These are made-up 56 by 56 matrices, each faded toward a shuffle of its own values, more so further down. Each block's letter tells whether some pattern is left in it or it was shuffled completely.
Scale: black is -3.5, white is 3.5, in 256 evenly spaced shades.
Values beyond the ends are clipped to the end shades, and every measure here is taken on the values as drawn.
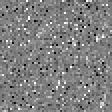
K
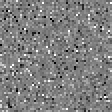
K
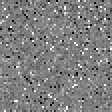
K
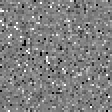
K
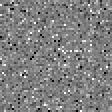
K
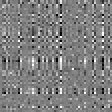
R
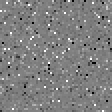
K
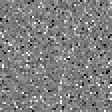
K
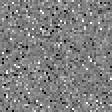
K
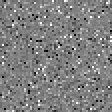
K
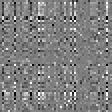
R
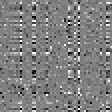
R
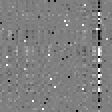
R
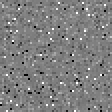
K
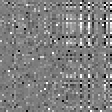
R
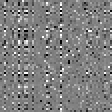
R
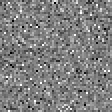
K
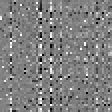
R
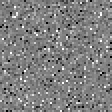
K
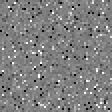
K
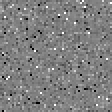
K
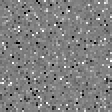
K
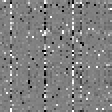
R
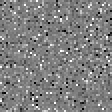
K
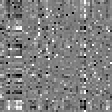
R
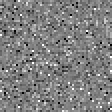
K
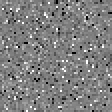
K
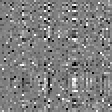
R
